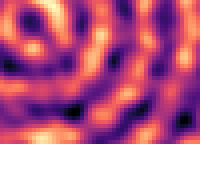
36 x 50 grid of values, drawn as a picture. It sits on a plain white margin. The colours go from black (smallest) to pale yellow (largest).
On average the colour sits 50% of the way up the scale. The ninth with the highest average is the top left. There are no lone odd cells. No row or column stands out. Rings spread out from the top left. The texture is blotchy.
